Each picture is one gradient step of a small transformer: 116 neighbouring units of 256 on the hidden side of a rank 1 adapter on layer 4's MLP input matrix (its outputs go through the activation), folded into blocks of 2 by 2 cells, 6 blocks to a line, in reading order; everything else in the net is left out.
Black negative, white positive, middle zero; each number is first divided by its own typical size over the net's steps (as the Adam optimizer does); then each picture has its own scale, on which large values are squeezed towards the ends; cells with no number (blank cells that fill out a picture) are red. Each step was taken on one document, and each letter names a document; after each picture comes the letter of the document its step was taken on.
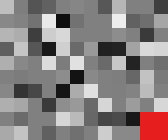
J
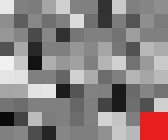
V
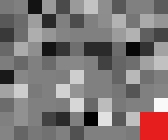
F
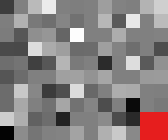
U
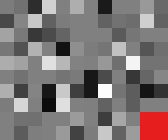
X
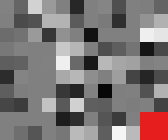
J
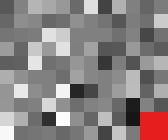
U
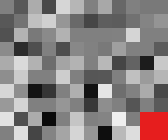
V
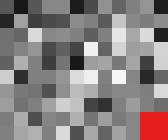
J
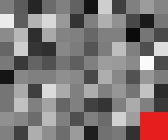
V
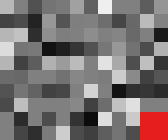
V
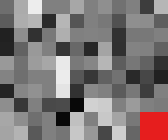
J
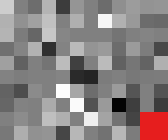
F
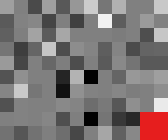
F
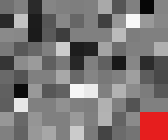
X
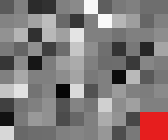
U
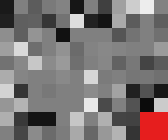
V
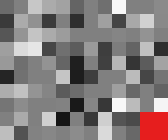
F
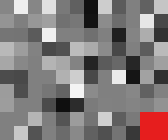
J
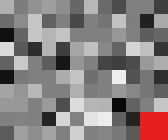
F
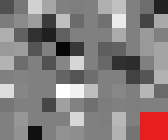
X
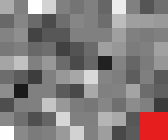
U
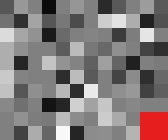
J
